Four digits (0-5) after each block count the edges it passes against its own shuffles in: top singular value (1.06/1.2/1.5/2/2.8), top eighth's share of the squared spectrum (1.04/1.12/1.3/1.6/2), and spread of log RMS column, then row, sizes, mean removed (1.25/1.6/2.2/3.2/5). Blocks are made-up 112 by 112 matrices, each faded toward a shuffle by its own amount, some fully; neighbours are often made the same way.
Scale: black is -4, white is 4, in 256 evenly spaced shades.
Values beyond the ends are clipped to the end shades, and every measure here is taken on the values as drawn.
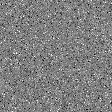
2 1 0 0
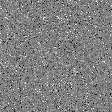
2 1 0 0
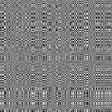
5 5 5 4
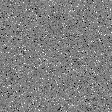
1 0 0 0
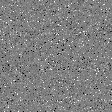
1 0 0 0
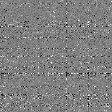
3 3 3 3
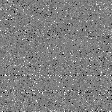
2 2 1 2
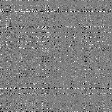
3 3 3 4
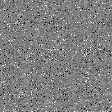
1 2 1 2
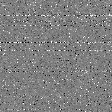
3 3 1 2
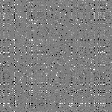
5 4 3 3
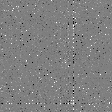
4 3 1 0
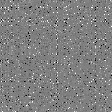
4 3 2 2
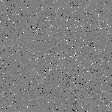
3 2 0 0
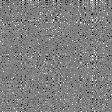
5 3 2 2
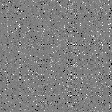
4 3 2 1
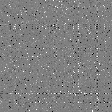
4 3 1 1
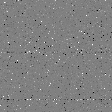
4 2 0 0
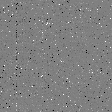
3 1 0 0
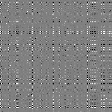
5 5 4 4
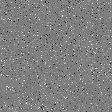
2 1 0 0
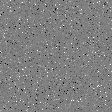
0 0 0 0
